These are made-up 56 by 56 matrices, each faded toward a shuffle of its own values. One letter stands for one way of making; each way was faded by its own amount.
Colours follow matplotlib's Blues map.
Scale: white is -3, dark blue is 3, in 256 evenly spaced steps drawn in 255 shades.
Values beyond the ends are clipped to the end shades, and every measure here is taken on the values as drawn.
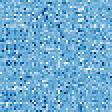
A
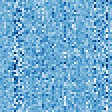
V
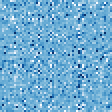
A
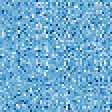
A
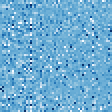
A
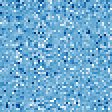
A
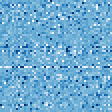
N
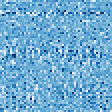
N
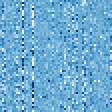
V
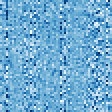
V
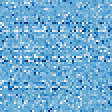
N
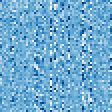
V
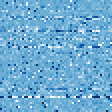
N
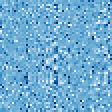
A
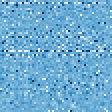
N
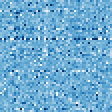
N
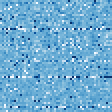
N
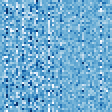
V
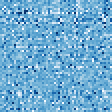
N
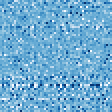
N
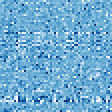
N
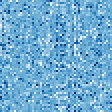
A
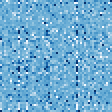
A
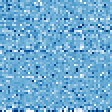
N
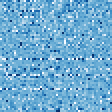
N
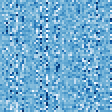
V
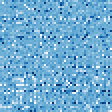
N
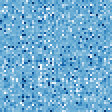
A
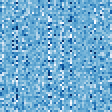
V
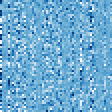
V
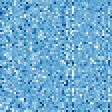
A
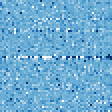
N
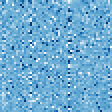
A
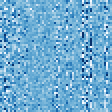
V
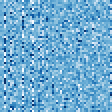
V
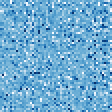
A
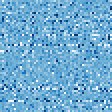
N
